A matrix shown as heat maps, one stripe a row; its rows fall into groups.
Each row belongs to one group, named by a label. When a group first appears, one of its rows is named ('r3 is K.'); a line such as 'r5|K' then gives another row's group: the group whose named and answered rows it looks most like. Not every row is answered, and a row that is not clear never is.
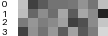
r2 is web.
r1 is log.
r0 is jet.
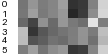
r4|jet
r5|web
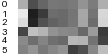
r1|jet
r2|jet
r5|web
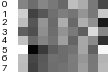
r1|jet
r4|log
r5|jet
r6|jet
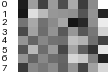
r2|web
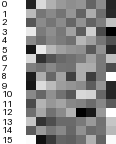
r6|jet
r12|web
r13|jet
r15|jet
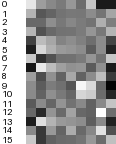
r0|log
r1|jet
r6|jet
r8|log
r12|log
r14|log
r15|jet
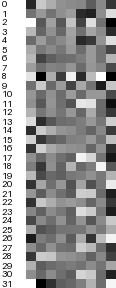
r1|web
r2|log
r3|log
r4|web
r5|log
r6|jet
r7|log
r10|log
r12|log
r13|jet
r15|jet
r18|log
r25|jet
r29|jet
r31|jet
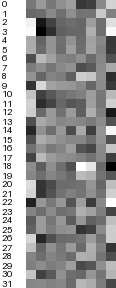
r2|jet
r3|jet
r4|log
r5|log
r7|web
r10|jet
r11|jet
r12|log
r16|web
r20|jet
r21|jet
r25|web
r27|log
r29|web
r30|jet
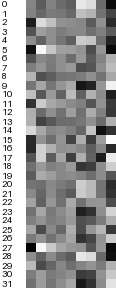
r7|web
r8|jet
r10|log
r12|log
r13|jet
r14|log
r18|web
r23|web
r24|web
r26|web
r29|jet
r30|web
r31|web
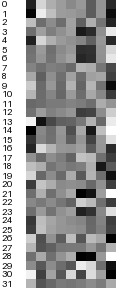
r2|log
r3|web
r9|log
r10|log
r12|web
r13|jet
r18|log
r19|log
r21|web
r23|web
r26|log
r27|jet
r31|jet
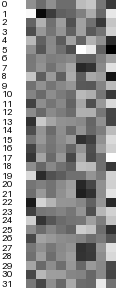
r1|jet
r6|web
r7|web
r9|web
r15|web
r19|jet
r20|web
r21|web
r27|web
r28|web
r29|log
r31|log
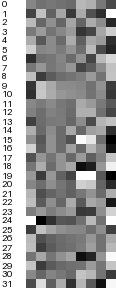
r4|log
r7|web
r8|jet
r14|log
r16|log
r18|web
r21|jet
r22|log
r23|web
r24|jet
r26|jet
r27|jet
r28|web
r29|jet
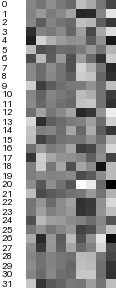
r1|web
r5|jet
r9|jet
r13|jet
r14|log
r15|jet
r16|web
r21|jet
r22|web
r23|web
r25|web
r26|log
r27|log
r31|jet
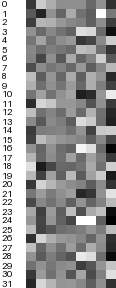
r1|log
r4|web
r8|log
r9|log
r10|web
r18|jet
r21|web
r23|log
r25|jet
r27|log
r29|web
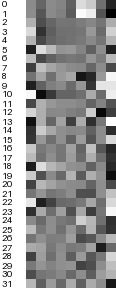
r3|jet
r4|jet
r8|web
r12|log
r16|log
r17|log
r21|web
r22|jet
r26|web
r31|log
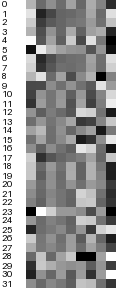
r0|log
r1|jet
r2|jet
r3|log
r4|log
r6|jet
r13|web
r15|web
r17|jet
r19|log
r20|log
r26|log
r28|web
